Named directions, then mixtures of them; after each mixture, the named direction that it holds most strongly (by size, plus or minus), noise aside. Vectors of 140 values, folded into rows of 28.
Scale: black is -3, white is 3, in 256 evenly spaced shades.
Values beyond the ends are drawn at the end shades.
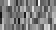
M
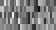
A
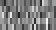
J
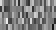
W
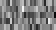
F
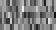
F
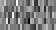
A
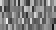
W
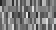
J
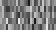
W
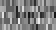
F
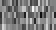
M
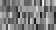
J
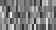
J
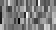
M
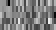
M
